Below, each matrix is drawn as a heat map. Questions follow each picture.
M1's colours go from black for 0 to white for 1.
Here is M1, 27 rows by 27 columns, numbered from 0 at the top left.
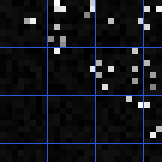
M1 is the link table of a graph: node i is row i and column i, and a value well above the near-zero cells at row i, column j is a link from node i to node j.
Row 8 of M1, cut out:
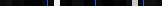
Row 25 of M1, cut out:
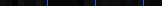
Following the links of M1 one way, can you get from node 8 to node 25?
yes
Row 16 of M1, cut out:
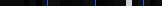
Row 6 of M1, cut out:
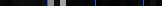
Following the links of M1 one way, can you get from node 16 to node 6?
no
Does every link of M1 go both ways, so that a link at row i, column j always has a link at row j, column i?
no
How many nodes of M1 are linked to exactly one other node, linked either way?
4
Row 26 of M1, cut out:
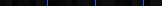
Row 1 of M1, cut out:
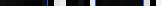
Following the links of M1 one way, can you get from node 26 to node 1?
no
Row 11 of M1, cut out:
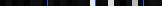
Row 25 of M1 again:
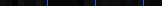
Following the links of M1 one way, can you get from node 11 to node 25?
yes
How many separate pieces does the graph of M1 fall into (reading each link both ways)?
3
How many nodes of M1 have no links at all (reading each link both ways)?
2
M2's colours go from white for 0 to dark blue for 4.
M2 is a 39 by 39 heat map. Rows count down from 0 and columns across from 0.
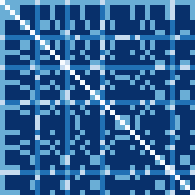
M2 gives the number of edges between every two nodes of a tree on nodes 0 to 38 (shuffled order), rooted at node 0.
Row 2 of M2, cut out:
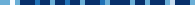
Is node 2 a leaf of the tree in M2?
yes
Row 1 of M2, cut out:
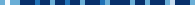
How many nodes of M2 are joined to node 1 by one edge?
1
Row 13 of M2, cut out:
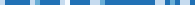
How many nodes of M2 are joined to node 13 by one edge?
9
